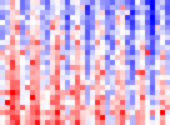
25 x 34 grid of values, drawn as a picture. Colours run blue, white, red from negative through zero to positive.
Stripes: upright, repeating 8 times. Mirror symmetry: none. Average level on the scale: 50%. Ninth with the lowest average: top right. Ninth with the highest average: bottom left. Slope: up to the bottom left.
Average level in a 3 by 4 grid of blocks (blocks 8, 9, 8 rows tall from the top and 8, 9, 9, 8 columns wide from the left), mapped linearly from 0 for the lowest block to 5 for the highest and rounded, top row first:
2 2 1 0 / 4 3 2 2 / 5 4 3 3
